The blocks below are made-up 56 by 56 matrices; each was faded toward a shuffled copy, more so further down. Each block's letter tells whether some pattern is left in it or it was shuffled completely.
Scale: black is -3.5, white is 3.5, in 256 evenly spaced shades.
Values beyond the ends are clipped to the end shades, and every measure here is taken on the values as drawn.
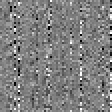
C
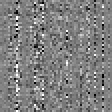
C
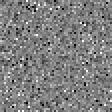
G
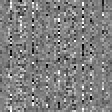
C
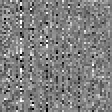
C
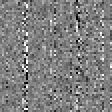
C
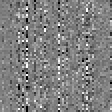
C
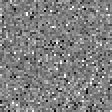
G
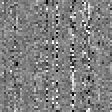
C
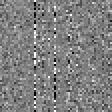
C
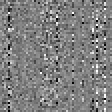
C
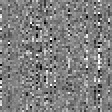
C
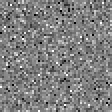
G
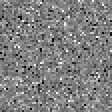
G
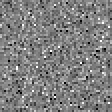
G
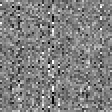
C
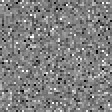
G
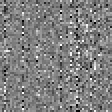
C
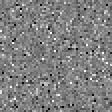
G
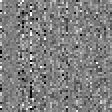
C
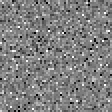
G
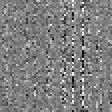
C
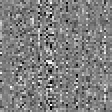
C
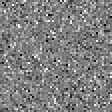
G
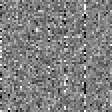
C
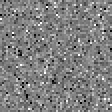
G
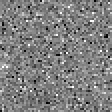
G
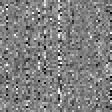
C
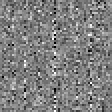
C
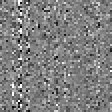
C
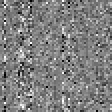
C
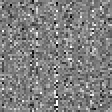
C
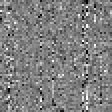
C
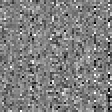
C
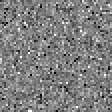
G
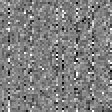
C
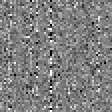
C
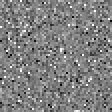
G
